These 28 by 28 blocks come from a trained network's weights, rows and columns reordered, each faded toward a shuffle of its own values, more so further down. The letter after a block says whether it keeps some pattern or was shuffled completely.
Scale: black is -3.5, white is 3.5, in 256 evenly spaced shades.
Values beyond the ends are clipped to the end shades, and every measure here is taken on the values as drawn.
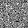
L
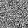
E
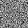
E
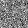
L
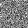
L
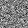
L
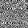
E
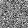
L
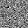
E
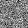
L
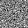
L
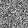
L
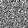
E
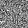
E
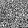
E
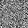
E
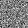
L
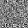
E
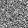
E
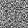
E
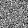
L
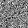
L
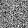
L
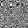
E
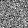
L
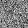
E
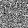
L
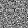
E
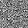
E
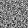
E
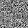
E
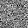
E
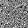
E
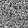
E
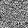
E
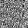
E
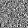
E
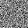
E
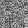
E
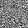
E
